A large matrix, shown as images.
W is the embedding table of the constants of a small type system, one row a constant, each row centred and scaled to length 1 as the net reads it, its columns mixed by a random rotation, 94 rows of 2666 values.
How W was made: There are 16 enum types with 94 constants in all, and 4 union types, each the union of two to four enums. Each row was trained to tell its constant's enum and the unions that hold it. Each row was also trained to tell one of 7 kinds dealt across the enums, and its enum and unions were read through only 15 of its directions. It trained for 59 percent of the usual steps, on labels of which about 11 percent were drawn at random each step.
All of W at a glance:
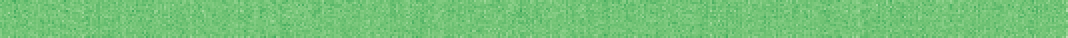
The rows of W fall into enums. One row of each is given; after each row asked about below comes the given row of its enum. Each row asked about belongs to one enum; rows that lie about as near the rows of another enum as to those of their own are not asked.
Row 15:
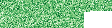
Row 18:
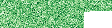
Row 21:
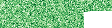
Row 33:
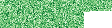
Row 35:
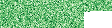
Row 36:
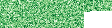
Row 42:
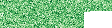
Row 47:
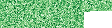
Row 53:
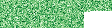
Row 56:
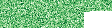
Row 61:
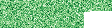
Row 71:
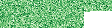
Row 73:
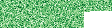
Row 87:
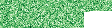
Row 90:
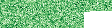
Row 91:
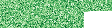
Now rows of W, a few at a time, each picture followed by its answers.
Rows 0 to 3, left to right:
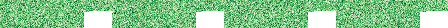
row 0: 87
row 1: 87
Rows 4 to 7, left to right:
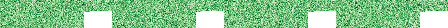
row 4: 90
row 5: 33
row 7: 73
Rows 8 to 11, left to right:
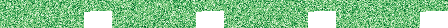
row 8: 47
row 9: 91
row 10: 42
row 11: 61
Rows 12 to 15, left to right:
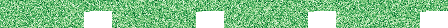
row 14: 42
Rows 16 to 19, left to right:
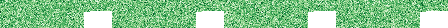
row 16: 90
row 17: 61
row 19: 56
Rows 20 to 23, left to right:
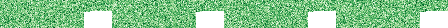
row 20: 56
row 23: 56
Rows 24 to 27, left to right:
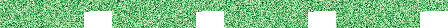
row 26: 35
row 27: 33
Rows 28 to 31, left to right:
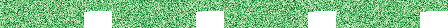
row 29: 42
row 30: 73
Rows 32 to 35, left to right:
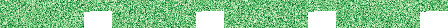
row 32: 90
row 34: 47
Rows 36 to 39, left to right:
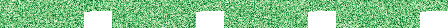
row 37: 36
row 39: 42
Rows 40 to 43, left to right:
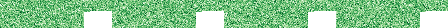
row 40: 73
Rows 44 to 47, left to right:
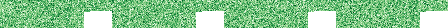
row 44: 73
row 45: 90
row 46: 61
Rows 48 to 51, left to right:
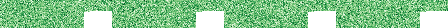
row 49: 15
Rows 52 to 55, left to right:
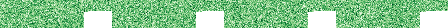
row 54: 61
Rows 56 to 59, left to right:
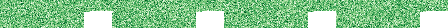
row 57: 87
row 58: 71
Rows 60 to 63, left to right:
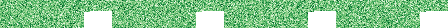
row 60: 47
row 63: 90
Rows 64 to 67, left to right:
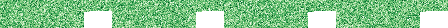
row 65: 53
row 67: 42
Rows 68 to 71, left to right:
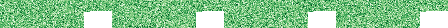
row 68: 71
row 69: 36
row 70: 56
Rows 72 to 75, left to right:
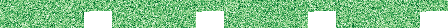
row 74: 73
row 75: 36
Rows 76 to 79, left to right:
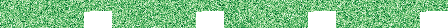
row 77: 53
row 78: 33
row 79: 61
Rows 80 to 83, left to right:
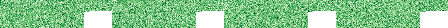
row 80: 53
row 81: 33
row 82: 21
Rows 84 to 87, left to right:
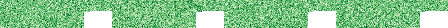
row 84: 47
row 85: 15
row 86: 91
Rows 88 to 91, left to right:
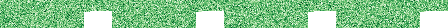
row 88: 36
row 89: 56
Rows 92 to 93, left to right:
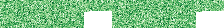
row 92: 33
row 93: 47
